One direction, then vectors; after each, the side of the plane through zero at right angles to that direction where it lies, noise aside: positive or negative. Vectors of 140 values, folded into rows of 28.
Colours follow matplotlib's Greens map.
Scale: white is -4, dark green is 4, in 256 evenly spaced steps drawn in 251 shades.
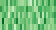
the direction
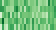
positive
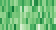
negative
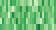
positive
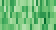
positive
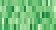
negative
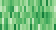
negative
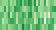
negative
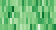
negative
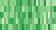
negative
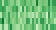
positive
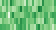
positive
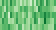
positive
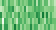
negative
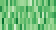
positive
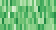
positive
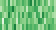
negative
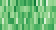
negative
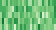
positive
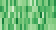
positive
